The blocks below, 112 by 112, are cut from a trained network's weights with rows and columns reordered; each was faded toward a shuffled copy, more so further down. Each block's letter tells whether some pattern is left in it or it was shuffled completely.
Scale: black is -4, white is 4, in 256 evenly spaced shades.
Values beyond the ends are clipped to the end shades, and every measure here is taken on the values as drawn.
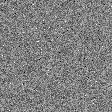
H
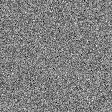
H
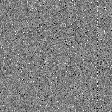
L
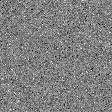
H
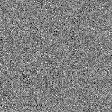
L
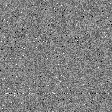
L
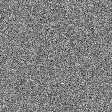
H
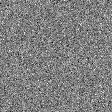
H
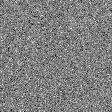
H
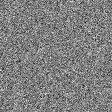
H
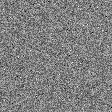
H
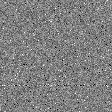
L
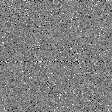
L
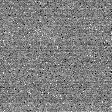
L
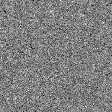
L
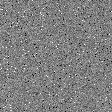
H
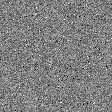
L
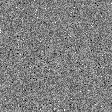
L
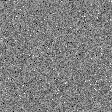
H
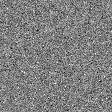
H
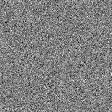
L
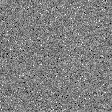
L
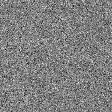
H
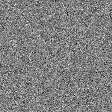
H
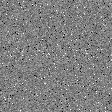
H
